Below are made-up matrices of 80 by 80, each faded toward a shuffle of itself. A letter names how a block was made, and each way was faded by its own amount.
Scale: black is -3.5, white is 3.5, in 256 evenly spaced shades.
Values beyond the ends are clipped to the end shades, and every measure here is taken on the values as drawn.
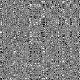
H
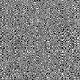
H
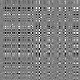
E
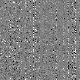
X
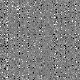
X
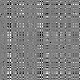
E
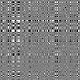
E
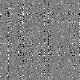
X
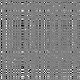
E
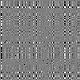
E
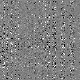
X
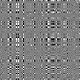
E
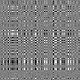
E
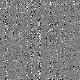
X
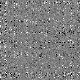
X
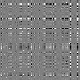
E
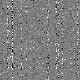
X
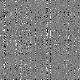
X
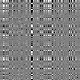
E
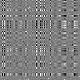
E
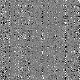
X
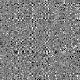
H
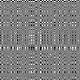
E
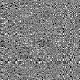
H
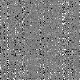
X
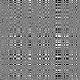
E
